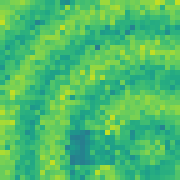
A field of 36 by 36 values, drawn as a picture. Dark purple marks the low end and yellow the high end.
On average the colour sits 70% of the way up the scale. Rings spread out from the bottom right. In the bottom middle lies a patch that is lower than the rest. The halves do not mirror each other.
